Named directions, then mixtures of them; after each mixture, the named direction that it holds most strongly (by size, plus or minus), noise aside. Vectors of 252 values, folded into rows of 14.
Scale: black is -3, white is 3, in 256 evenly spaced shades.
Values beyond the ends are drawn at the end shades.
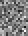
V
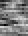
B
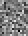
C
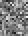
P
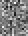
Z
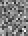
V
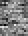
B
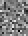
C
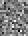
C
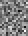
V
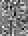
Z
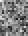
V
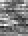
B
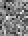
P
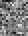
P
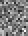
V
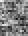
B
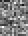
Z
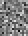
C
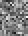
P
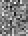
Z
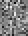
Z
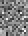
V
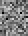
P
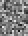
C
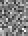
V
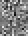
Z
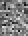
C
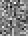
Z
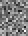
V
